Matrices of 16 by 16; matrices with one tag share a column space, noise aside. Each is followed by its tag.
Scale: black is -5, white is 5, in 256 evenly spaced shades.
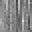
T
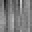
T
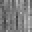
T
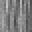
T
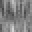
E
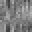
E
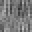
E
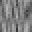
E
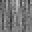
T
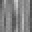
T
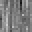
T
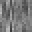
E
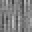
T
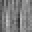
T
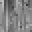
T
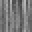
T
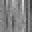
T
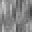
E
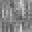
E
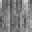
T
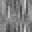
E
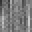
T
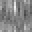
E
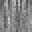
T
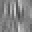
E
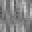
E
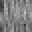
E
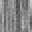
T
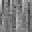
T
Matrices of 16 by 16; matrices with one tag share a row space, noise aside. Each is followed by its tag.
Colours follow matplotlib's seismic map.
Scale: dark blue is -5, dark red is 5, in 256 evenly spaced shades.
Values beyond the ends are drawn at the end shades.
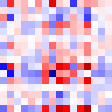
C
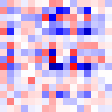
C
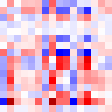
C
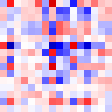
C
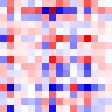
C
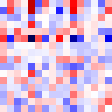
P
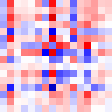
C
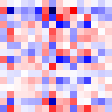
C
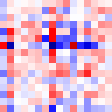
C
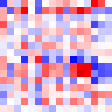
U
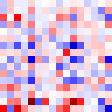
P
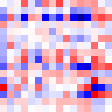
U
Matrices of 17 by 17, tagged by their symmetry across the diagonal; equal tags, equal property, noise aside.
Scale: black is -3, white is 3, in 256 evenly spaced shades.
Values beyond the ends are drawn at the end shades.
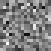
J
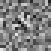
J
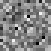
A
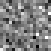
J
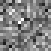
A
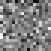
J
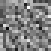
J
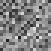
A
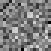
A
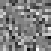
J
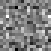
J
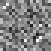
A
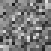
A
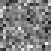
J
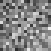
A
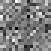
A
